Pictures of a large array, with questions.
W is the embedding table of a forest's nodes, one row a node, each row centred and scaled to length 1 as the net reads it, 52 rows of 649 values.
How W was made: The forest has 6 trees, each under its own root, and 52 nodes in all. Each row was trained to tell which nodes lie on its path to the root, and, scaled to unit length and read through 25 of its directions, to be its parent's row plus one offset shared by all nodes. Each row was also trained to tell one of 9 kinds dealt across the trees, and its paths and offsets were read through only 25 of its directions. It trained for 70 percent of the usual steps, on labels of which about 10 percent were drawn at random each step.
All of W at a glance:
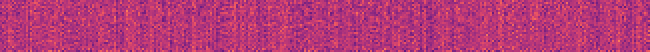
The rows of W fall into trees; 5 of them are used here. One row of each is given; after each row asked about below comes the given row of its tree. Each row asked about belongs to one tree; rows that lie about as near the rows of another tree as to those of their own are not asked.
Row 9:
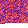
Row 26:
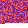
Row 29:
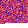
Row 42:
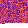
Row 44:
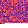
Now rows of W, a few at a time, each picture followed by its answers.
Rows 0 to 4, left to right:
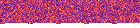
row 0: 9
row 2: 26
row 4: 9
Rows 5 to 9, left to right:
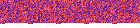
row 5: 42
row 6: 29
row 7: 44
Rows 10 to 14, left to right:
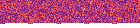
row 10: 29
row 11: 9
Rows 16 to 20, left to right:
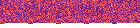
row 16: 26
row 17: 9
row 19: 9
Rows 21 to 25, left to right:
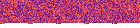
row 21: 44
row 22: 42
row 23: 29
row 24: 29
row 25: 29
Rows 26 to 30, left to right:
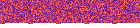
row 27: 26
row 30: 44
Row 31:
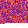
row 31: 44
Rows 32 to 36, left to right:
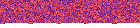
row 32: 29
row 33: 29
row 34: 42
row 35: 44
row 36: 9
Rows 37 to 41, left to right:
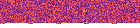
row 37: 44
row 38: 42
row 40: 44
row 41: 44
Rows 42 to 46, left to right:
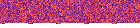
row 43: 29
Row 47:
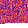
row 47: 9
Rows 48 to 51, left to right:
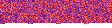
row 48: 29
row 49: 29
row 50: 44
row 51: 44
